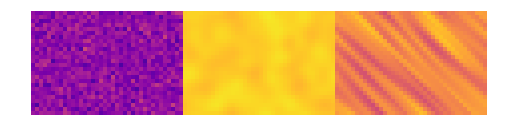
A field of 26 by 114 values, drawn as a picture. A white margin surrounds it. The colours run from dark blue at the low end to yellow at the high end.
It is made of 1 by 3 panels. Panel 1,1: low, fine-grained. Panel 1,2: very high, blotchy, faint in contrast. Panel 1,3: high, slanting down to the right.
